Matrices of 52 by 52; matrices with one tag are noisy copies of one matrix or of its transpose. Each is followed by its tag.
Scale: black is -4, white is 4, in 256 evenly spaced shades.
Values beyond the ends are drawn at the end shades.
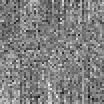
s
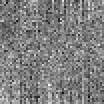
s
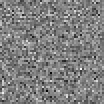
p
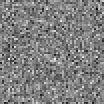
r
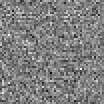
p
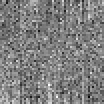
s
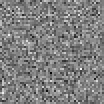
p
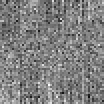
s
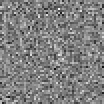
r
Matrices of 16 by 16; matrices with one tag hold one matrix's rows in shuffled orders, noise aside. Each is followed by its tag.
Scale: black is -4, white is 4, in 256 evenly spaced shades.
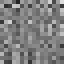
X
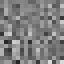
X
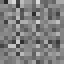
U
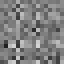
U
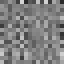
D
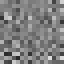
X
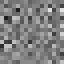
X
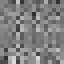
U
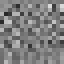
X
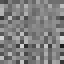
D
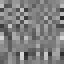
D
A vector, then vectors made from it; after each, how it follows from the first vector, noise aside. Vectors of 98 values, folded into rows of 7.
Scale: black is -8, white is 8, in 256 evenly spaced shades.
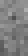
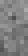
copied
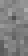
copied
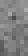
copied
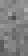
copied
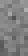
copied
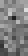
scaled up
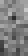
scaled up
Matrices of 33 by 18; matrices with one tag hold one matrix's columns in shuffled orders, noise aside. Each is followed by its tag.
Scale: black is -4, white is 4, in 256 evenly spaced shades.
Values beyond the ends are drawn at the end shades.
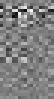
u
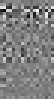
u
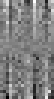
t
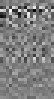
u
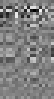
u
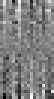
t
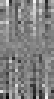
t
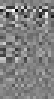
u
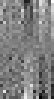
t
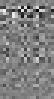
u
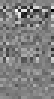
u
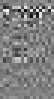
u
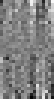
t
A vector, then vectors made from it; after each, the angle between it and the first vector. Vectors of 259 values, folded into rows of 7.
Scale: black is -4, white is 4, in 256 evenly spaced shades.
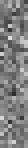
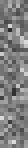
nearly parallel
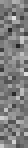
partly aligned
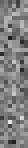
nearly opposite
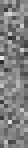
partly opposed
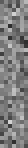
nearly opposite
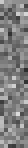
orthogonal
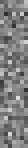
orthogonal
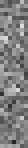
partly opposed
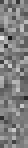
partly opposed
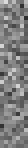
orthogonal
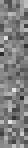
partly opposed
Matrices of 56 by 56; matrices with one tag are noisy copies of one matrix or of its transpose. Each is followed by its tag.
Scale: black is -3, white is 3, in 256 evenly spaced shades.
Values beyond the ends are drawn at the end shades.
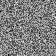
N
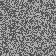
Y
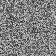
N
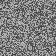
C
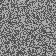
C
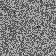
Y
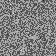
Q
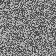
C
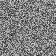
Y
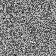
N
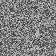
Q
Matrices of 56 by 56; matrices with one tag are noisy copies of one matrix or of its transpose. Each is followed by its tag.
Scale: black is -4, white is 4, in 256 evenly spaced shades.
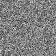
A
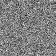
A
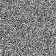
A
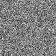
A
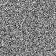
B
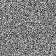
B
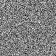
B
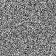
B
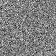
B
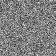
A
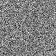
B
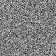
B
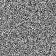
B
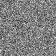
A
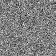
A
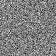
B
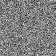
A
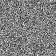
A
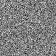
B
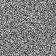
B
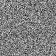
B
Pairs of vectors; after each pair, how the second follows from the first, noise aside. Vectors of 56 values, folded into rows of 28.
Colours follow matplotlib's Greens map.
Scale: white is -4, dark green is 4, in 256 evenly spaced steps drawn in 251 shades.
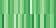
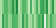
wrapped around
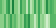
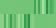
partly zeroed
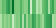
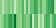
wrapped around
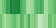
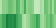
wrapped around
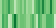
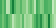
wrapped around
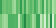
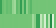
partly zeroed
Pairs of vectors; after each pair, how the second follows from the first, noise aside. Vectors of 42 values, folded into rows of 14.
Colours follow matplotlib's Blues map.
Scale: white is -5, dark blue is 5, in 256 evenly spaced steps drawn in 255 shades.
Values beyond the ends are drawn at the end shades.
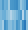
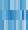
negated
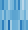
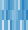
negated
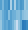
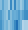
negated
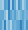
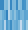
negated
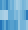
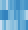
negated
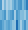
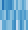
negated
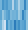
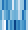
scaled up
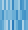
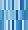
scaled up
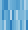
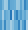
negated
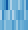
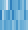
negated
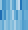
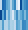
scaled up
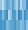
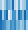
scaled up
